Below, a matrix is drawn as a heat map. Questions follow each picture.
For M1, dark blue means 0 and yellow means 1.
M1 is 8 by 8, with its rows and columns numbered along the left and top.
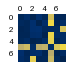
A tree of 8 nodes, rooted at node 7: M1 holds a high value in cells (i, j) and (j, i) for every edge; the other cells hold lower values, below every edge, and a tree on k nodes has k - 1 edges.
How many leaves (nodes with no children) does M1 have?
6
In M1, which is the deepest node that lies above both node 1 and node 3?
5
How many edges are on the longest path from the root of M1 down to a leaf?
2
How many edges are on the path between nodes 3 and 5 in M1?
1
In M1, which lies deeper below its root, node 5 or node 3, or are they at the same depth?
node 3
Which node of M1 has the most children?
5
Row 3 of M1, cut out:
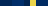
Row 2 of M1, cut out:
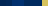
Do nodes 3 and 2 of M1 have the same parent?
no
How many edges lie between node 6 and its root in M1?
2
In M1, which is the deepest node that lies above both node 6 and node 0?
5
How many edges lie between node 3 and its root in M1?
2
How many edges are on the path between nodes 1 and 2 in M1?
3
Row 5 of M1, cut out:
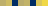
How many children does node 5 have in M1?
5
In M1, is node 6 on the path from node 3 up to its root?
no
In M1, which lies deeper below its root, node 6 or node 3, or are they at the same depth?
the same depth
